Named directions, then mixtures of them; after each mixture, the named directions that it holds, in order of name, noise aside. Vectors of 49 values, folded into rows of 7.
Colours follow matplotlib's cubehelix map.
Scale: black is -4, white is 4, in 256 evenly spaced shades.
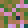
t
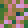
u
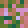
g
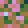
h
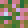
g, h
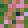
u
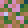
h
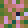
t, u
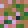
g, u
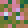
g, h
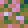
h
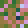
h, t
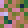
h, u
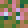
g, h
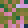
t, u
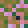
t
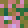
g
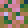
h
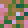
u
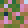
h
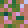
h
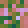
g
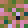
t, u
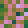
u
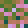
t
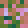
g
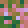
g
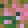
g, u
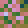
h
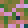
t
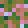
g, t
